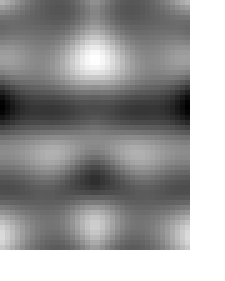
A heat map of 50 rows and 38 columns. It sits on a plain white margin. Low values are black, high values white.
It is mirror symmetric from left to right. Horizontal stripes repeat 3 times down the table. The ninth with the highest average is the top middle. No lone cell stands out from its neighbours. There is no overall slope.
